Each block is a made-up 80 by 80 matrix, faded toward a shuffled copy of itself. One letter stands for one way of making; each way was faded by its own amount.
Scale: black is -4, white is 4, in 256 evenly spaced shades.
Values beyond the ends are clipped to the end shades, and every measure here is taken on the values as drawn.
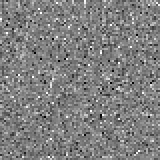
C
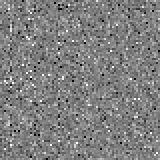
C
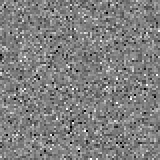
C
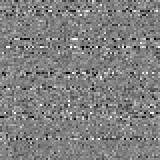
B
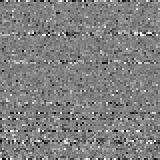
B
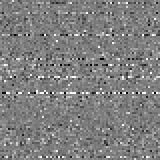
B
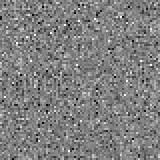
C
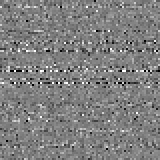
B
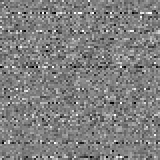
B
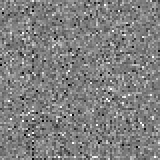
C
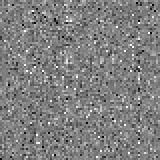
C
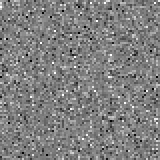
C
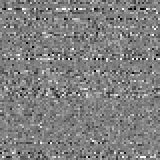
B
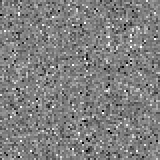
C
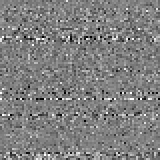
B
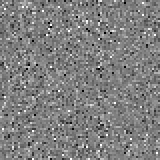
C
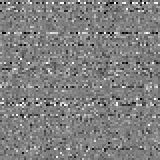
B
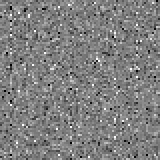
C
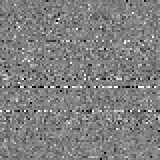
B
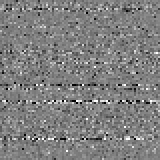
B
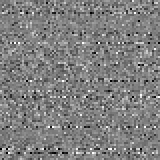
B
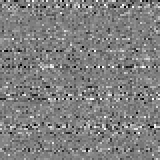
B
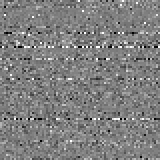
B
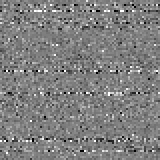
B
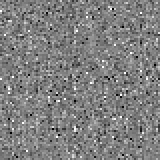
C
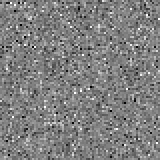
C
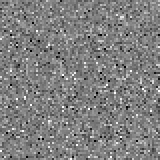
C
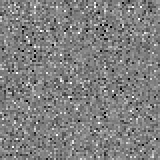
C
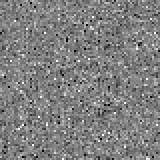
C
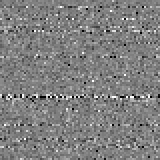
B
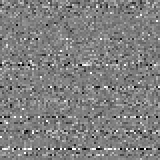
B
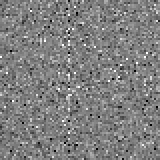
C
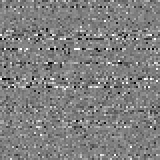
B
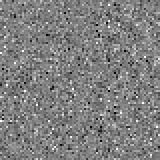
C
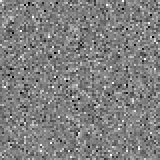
C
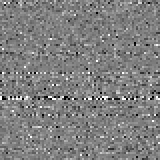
B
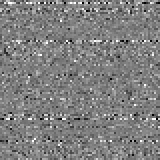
B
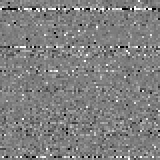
B
